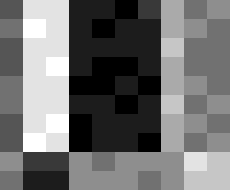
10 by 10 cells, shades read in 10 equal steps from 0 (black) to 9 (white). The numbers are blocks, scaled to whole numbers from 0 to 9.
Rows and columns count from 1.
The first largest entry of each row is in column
2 2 2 3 2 2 3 2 9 9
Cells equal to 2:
3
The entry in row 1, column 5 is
1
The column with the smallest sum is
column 5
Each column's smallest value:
3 1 1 0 0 0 0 5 4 4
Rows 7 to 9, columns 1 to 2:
3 8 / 3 9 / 5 2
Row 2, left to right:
4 9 8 1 0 1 1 6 5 4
